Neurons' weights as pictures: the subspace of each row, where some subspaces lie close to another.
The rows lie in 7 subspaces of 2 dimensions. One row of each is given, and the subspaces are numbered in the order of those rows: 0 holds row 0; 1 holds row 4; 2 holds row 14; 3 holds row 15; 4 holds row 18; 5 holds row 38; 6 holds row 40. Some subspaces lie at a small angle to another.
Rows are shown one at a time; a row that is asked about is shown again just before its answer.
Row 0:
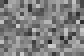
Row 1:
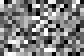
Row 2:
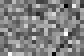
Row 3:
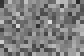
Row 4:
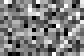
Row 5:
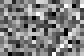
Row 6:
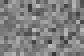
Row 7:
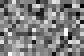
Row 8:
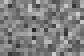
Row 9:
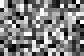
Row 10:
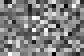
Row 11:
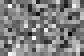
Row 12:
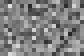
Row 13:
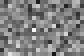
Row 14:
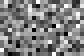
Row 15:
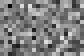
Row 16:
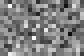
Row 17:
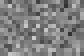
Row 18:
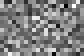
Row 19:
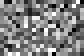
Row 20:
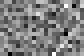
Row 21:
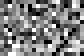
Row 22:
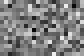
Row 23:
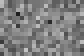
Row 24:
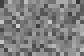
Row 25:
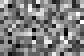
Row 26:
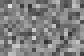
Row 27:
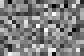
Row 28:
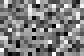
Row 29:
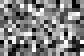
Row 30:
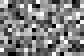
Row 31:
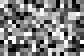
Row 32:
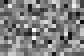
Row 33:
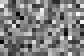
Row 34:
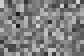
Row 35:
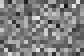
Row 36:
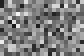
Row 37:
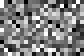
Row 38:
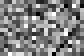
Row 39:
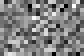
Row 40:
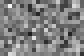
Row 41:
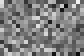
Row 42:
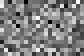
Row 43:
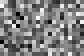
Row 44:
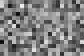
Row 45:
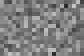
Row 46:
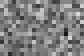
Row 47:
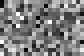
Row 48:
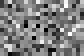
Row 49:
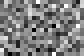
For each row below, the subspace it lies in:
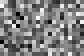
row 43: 5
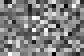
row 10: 4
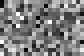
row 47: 2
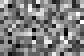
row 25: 1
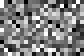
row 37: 4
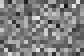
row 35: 4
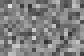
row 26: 3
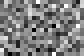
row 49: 2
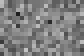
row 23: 2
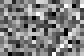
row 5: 5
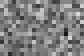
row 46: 5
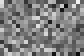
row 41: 0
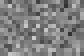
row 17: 6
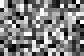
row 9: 1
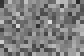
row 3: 0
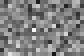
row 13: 2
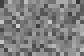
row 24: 0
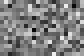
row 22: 4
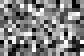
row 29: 6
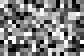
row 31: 6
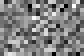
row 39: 0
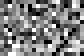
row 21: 3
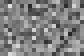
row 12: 3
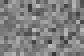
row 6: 0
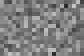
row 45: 1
